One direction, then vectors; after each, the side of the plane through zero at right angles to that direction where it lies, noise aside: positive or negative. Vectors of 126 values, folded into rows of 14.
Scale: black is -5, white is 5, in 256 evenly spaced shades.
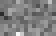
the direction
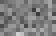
positive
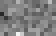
positive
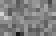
negative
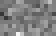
positive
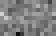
negative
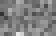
positive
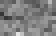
positive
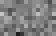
negative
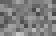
positive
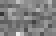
positive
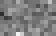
positive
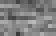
negative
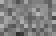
negative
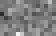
positive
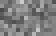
positive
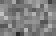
negative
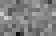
negative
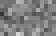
positive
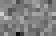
negative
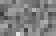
positive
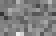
positive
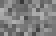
negative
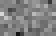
negative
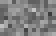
positive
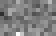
positive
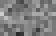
negative
